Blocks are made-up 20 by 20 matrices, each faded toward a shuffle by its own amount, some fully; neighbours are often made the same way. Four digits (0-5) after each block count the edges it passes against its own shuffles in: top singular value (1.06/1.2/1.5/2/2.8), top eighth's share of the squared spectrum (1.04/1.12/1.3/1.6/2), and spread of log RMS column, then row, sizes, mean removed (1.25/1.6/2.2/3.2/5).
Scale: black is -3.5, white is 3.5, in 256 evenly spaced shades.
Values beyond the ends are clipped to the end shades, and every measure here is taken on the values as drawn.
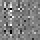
3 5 2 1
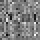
3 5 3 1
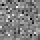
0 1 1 0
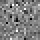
1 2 1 0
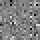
1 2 2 1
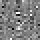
3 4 1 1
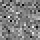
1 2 0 1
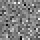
0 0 0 0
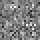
1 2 1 0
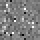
0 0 1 0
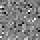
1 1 0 0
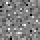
0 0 0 0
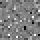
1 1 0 0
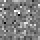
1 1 1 1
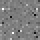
0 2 0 0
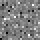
0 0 0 0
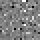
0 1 0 0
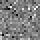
0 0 0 0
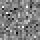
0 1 0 0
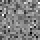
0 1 1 0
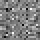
3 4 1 2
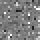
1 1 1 0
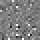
2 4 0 0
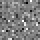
2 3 0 1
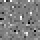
1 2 0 0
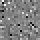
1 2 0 0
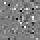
2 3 1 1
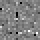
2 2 0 0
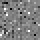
1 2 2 0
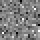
0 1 0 0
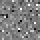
0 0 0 0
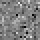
0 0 1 0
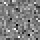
0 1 0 0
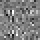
3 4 2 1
